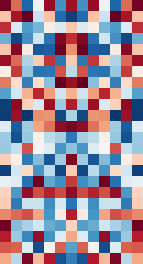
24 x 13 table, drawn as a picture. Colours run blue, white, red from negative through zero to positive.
Seam: none. Odd rows or columns: none. Average level on the scale: 50%. Grain: fine. Slope: none. Mirror symmetry: left to right.
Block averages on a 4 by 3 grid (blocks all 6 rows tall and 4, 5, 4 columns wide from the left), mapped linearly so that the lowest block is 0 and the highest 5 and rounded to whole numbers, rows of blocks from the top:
3 3 3 / 2 5 2 / 1 0 1 / 4 0 4
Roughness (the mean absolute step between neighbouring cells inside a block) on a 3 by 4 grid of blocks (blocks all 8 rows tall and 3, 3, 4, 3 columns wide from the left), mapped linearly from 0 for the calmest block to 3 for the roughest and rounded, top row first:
2 3 3 2 | 2 0 1 2 | 1 2 2 1
